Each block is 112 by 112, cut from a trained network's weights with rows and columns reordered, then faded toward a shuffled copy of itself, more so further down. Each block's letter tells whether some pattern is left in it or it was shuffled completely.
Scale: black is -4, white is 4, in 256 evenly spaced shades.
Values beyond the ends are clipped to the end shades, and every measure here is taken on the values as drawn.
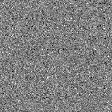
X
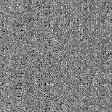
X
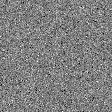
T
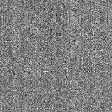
X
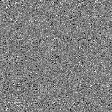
X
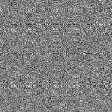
X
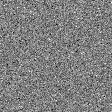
T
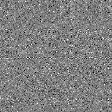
X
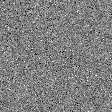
T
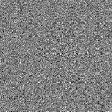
X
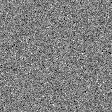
T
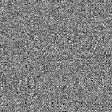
X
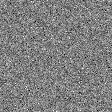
T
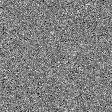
T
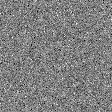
T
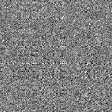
X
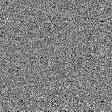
X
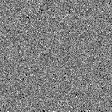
X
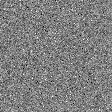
T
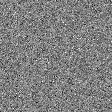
T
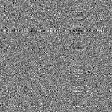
X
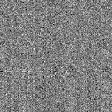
X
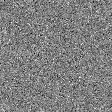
T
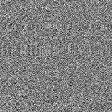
X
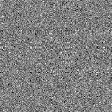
X
